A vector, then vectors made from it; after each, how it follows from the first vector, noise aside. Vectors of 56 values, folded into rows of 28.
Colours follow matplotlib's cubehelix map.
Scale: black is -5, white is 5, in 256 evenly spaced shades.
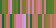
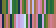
scaled up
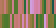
reversed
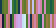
scaled up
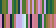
scaled up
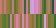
reversed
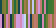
scaled up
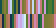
scaled up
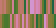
reversed
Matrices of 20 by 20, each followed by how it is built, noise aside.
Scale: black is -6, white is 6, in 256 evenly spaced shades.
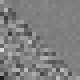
lower triangular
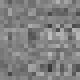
low rank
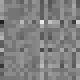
low rank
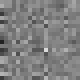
low rank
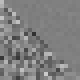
lower triangular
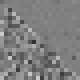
lower triangular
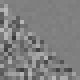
lower triangular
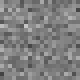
low rank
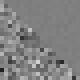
lower triangular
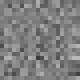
low rank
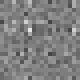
low rank
